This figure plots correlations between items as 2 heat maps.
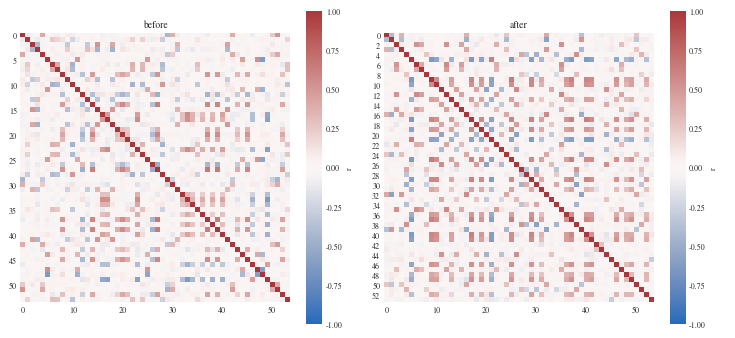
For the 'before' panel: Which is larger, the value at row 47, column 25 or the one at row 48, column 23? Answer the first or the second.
the first
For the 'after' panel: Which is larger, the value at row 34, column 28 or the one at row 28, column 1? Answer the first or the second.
the first
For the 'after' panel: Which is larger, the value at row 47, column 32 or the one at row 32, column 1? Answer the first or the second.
the first
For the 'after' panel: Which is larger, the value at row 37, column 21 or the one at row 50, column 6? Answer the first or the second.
the second
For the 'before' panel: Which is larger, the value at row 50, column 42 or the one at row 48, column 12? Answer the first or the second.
the first
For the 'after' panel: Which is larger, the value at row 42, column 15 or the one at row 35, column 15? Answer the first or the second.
the second
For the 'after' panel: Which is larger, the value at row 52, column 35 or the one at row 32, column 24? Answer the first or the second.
the second
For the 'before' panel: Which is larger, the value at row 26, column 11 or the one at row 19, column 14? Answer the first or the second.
the second
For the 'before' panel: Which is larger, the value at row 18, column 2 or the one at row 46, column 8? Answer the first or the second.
the first
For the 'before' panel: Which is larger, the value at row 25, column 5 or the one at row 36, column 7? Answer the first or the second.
the first
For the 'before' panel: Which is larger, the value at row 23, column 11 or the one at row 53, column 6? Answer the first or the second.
the second
